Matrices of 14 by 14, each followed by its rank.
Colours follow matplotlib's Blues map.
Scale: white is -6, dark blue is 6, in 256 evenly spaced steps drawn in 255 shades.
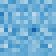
three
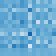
two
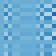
one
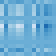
one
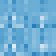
two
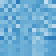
three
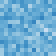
full rank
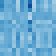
two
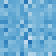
three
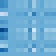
one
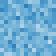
full rank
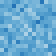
full rank
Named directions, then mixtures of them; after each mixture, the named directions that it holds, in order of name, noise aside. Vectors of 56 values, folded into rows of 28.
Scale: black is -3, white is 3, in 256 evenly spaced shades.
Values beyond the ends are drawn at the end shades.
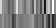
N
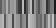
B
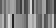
B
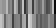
B, N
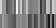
B, N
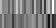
N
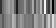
N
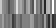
N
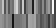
B, N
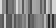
B, N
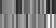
B, N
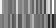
N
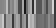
B, N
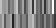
B, N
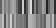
B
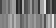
B, N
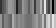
N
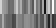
N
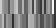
B, N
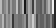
B, N
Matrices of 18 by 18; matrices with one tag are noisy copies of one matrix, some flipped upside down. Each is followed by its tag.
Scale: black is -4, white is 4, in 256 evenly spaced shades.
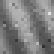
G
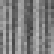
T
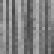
T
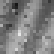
G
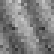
G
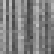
T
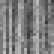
T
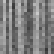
T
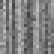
T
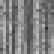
T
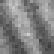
G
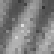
G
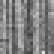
T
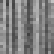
T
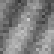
G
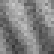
G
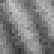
G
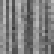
T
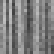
T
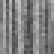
T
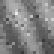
G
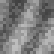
G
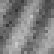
G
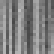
T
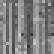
T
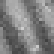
G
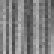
T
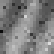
G
